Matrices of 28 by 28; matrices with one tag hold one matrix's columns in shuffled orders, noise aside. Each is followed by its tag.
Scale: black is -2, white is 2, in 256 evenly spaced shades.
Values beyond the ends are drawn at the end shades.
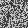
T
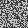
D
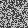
D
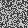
D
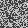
D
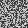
T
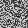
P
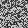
P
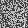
T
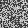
T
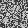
T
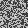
P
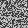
P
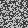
P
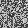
T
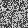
T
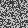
P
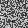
P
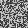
T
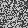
P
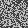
D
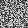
D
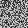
P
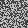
P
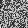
T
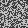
D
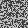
P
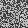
D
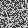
P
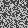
P
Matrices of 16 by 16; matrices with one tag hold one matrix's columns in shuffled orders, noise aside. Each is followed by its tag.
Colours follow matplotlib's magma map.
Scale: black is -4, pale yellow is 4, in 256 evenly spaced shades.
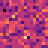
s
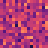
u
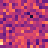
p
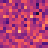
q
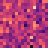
u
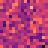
u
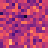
p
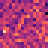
q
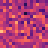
q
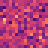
s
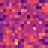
p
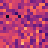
p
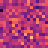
s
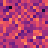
s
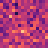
q
